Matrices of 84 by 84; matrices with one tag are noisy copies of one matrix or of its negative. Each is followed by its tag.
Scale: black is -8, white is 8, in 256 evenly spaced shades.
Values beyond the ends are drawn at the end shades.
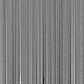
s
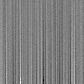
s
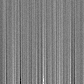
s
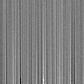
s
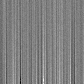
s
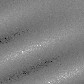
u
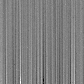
s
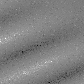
u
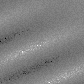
u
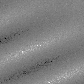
u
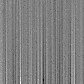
s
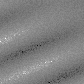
u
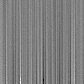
s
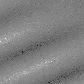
u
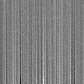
s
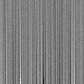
s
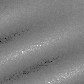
u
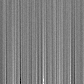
s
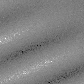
u
